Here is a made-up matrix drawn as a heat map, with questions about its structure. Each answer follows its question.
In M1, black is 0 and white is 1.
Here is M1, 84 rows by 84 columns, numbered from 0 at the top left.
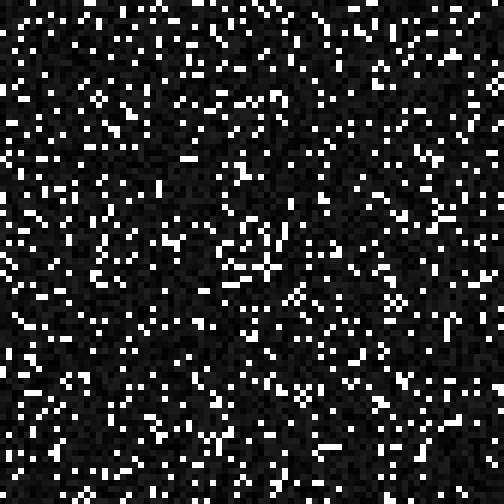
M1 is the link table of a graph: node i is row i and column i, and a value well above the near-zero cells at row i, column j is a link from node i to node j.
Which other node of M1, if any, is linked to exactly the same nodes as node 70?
node 9
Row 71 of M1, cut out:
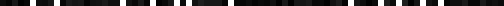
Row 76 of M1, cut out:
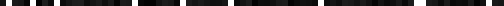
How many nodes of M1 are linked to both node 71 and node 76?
4
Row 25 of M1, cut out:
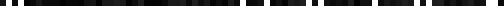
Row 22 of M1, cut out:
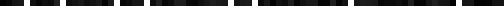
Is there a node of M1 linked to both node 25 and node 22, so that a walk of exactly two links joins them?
no
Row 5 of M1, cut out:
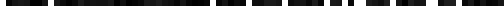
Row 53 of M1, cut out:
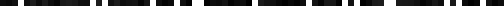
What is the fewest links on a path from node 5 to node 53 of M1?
2
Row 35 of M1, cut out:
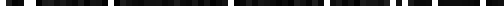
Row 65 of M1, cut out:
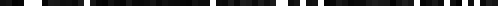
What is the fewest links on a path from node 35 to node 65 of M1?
1
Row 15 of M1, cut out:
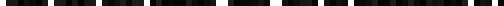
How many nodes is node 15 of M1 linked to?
12
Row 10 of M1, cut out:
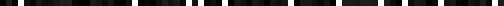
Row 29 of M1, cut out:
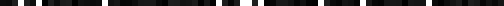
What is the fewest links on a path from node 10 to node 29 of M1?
2
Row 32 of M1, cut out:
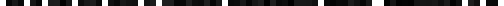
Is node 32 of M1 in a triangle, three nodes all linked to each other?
yes
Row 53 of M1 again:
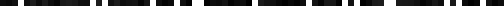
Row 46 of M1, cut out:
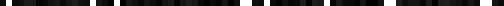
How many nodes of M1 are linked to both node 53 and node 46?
4
